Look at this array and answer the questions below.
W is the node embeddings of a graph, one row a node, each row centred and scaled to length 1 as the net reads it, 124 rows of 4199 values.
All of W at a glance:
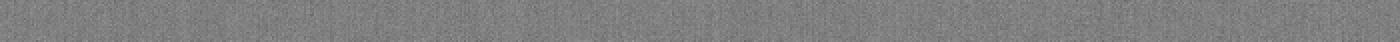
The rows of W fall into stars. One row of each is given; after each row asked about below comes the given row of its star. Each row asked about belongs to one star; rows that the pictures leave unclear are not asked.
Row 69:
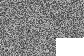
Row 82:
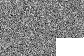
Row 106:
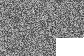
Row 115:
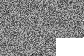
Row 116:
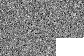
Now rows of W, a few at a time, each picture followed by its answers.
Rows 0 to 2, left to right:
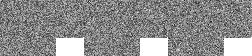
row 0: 115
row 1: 115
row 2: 69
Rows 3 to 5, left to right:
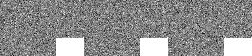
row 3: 116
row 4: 69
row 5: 116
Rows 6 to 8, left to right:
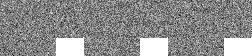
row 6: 116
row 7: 115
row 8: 82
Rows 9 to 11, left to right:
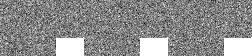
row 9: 106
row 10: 115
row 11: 106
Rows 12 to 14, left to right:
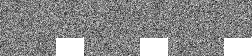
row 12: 116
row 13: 82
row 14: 106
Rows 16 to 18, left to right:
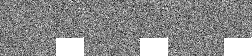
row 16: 69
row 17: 69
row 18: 82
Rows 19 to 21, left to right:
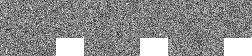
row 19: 82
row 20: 82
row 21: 69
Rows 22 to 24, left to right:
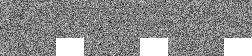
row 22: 82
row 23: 115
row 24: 106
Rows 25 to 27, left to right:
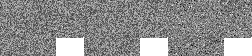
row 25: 82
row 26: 116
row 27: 116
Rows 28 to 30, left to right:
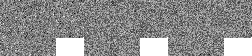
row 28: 115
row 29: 69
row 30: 115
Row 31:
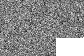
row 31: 106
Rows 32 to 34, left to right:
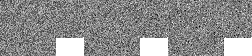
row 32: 69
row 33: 82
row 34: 116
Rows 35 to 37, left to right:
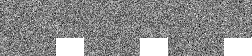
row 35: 106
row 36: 106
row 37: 116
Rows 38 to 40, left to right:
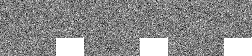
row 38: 106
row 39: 69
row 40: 106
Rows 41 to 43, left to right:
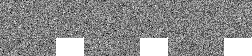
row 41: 116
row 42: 115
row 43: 106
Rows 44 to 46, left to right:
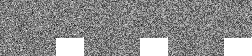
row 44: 69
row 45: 69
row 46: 106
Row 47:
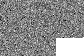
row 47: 115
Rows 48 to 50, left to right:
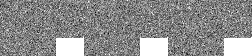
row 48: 69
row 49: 82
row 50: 116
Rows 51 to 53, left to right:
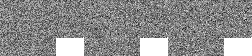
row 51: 106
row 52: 82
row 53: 106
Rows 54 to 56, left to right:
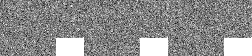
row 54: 115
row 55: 69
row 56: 82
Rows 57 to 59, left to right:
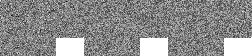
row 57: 82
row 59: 69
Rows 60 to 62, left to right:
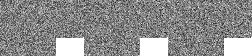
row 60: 69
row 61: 69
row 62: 82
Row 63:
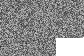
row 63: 69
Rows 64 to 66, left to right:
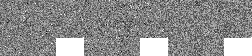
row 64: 69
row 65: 115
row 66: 69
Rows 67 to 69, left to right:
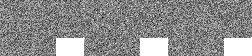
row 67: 106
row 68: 106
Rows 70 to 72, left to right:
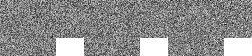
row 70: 115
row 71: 115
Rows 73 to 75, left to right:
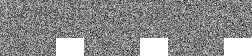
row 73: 82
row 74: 82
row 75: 69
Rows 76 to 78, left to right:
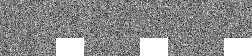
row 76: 69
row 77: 82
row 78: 69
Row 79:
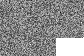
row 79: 115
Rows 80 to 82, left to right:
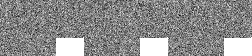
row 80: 82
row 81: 69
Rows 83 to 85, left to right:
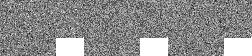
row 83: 116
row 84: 69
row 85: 82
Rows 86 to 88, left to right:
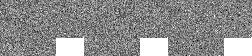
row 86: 69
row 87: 106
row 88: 116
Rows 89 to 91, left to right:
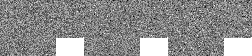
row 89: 82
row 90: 82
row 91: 115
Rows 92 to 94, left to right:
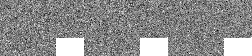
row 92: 106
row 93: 69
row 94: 69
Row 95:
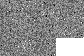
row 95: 116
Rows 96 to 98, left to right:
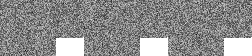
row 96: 69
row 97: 82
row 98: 115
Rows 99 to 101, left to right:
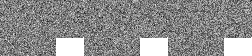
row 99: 106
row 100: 106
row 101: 116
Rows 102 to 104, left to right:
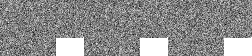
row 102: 82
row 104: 69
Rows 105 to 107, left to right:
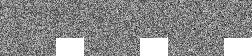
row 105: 82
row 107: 69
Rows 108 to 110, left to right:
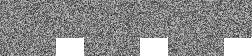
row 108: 115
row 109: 115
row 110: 116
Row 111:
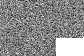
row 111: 82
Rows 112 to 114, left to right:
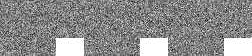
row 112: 106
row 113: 106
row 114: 116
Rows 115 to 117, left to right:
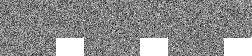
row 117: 69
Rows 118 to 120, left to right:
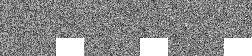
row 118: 82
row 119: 82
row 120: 106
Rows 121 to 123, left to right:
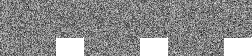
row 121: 82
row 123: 82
